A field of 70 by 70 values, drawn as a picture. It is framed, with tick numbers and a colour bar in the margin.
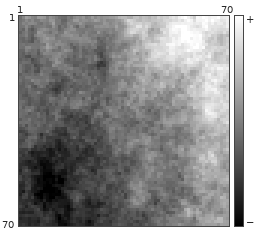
The ninth with the highest average is the top right. There is an overall slope up to the top right. The ninth with the lowest average is the bottom left. No row or column stands out. Neither half mirrors the other. The values follow a bell shape.
